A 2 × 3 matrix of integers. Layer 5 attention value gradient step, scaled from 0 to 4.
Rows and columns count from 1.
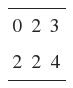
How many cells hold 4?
1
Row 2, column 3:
4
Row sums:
5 8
